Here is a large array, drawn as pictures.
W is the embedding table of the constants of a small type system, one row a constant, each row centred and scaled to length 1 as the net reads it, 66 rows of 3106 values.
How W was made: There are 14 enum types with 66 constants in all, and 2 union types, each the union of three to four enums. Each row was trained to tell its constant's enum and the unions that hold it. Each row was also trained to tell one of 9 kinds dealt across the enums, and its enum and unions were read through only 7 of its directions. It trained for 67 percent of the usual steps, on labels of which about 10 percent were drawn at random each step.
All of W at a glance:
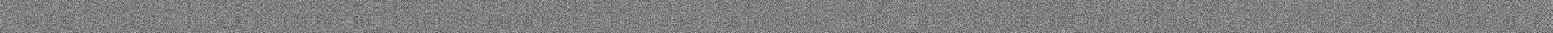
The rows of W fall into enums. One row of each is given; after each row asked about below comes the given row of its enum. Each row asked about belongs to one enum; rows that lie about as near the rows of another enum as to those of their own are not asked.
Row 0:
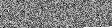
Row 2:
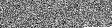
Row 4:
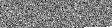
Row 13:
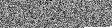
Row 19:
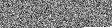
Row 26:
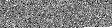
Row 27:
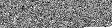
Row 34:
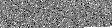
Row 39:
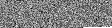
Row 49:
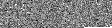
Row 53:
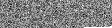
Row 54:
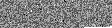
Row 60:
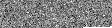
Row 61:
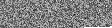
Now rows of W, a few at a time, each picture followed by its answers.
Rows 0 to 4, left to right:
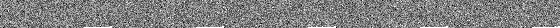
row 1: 0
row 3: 53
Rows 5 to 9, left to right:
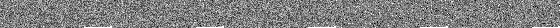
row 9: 4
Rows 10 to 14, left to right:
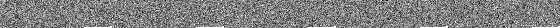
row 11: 34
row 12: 27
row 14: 26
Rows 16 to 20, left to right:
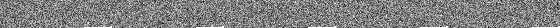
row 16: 2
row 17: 13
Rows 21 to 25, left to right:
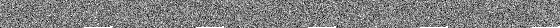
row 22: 39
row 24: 2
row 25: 26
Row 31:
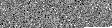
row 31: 0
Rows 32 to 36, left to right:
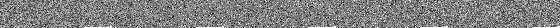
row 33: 4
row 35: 13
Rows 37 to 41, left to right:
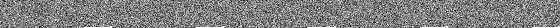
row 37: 0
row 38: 39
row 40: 4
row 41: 4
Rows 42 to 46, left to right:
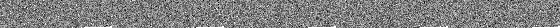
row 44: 13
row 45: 34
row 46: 13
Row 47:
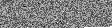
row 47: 54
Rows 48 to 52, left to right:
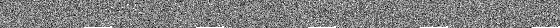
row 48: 2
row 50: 4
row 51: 34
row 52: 34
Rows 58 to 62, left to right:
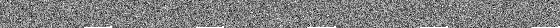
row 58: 13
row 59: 2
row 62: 34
